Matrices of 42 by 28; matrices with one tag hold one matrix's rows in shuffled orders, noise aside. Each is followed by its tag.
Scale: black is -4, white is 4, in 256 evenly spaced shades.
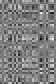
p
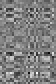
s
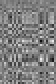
p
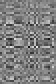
s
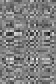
s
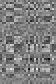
s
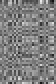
p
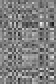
p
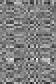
s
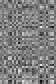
p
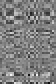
s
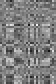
s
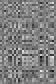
p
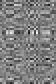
s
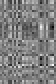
p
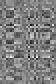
s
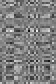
s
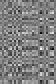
p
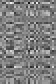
s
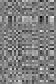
p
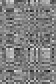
s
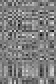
p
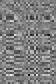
s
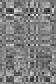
s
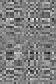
s
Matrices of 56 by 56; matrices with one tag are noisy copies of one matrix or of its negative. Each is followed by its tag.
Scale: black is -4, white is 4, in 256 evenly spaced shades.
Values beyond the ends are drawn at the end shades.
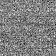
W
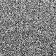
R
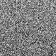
R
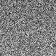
R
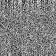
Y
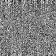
Y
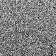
R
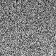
R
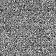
W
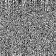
Y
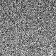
R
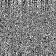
Y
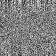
Y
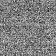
W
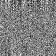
Y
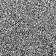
R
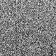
R
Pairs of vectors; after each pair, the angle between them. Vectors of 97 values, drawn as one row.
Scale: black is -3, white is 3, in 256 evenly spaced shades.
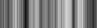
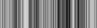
nearly opposite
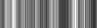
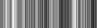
nearly parallel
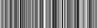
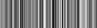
nearly parallel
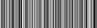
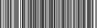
nearly opposite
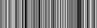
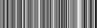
nearly opposite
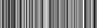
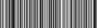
partly aligned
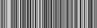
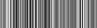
partly aligned
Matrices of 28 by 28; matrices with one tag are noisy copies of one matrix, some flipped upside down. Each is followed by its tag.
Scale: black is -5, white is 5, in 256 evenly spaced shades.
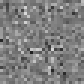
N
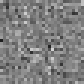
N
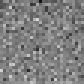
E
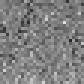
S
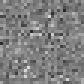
N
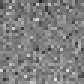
E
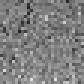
S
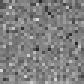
E
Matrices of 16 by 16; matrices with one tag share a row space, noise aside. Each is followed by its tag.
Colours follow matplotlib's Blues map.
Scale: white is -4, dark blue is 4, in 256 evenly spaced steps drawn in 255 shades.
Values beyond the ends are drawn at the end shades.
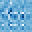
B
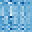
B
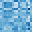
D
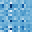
B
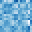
D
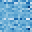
D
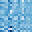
B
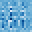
B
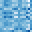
D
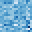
D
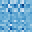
B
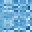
D
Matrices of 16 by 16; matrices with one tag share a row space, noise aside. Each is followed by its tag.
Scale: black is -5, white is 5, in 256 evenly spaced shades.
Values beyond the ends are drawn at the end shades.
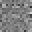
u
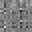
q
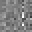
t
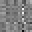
t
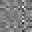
t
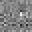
q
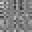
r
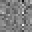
t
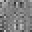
r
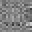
u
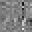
t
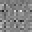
r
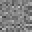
u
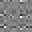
q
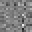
t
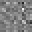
t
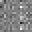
q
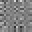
r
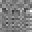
u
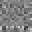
u
